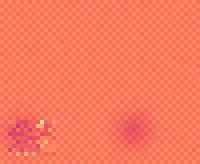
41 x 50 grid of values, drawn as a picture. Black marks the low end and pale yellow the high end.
Odd rows or columns: none. Roughest part: bottom left. Average level on the scale: 70%. Dips: two. Odd patch: rougher, in the bottom left.
